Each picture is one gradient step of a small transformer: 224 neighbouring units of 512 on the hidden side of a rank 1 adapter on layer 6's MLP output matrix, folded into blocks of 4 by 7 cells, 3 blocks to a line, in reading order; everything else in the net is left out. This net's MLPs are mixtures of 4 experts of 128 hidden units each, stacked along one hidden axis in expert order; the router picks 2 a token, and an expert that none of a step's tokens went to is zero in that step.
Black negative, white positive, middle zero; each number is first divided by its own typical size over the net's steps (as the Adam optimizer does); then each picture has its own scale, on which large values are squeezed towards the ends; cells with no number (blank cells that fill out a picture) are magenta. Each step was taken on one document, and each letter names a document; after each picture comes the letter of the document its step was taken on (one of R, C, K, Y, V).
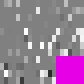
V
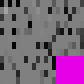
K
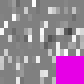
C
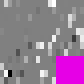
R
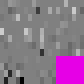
V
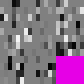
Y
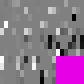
C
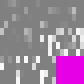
C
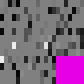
K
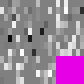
Y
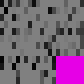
K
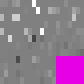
V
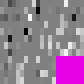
V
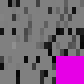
K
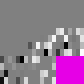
R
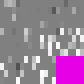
C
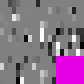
C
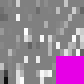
V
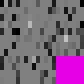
K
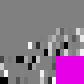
R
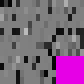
K
